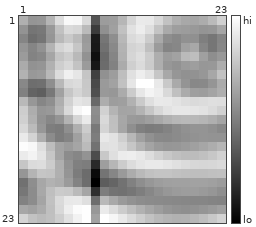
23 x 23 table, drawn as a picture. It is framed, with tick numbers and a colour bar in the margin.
On average the colour sits 70% of the way up the scale. Column 9 stands out from the rest. Rings spread out from the top right.
